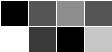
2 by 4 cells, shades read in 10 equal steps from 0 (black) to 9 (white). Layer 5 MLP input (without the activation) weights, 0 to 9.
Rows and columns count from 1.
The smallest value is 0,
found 2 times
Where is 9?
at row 2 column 1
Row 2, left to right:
9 2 0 7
